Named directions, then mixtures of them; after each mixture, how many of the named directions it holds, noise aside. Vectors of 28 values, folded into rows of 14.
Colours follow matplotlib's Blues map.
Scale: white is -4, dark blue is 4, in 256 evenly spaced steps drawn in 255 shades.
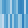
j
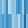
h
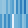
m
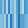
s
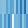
one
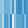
three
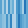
two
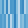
one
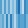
two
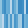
one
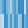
one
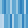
one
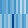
one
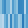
one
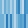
two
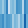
one
